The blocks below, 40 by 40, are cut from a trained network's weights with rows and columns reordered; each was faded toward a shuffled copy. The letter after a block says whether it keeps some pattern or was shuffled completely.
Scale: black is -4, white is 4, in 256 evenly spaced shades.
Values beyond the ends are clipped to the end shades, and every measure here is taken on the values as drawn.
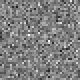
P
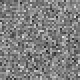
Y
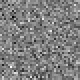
P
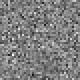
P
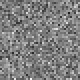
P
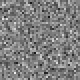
Y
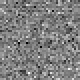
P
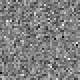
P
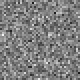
Y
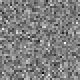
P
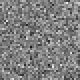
Y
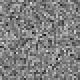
Y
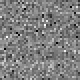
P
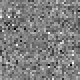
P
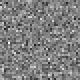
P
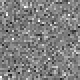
Y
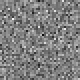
P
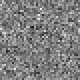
Y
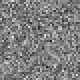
P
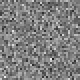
Y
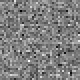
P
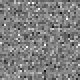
P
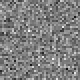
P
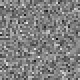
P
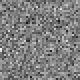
P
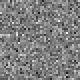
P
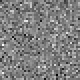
Y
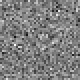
Y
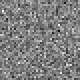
Y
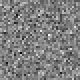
Y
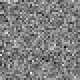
Y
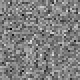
P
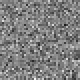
Y
